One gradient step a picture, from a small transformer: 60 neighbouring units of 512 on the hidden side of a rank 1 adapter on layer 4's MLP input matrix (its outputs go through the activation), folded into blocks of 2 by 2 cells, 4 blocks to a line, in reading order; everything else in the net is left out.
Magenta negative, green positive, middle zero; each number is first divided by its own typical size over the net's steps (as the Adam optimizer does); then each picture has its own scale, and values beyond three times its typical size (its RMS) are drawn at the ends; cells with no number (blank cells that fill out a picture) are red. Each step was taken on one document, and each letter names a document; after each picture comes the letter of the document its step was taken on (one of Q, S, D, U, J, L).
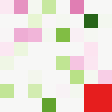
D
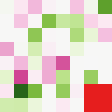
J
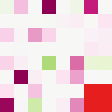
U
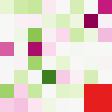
J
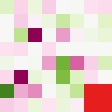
J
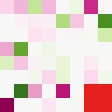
J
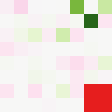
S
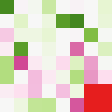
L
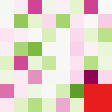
L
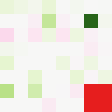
D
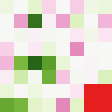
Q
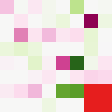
S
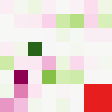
J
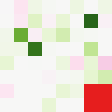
S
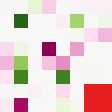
Q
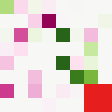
D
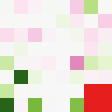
U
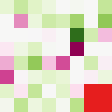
Q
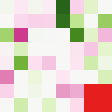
L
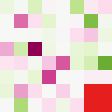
J
